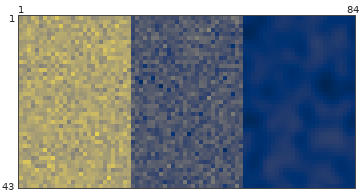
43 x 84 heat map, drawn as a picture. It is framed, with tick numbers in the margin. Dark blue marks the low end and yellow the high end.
The table splits into one row of 3 panels. Panel 1,1: high, fine-grained. Panel 1,2: low, fine-grained. Panel 1,3: very low, blotchy, faint in contrast.
